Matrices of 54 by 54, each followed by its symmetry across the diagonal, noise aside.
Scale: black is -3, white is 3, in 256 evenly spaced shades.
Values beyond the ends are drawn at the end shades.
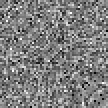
symmetric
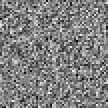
neither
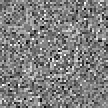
symmetric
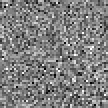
antisymmetric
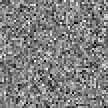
neither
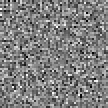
antisymmetric
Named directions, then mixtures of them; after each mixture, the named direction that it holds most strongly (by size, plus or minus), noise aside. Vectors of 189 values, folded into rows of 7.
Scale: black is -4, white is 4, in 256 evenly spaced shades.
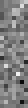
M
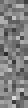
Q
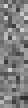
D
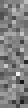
M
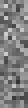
D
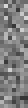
D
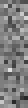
D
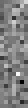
M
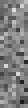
M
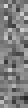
D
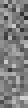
D
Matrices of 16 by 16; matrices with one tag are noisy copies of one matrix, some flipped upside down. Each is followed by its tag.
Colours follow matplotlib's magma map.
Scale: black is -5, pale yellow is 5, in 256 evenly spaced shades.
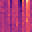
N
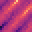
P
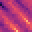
P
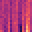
N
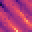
P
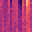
N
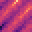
P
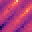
P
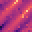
P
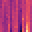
N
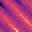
P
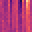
N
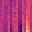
N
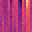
N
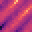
P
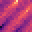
P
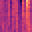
N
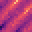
P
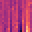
N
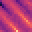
P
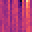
N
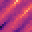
P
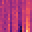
N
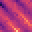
P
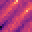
P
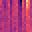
N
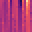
N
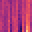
N
